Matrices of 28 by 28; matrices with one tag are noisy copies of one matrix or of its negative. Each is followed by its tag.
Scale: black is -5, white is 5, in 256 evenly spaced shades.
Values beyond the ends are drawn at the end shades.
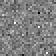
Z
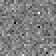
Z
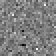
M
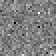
Z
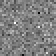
Z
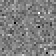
Z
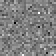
Z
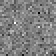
Z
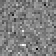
M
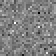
Z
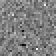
M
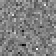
M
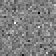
Z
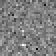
M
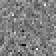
M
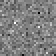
Z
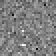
M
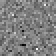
M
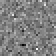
M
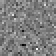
M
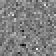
M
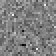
M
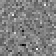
M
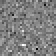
M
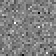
Z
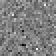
M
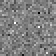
Z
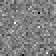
Z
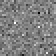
Z
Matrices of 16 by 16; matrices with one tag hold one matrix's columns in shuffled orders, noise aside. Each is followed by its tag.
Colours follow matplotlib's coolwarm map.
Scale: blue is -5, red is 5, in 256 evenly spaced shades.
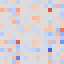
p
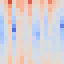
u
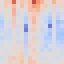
u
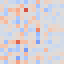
p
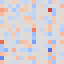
p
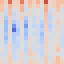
u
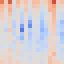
u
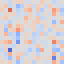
p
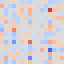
p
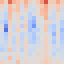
u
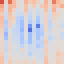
u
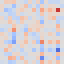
p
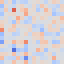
p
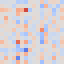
p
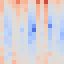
u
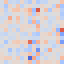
p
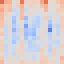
u
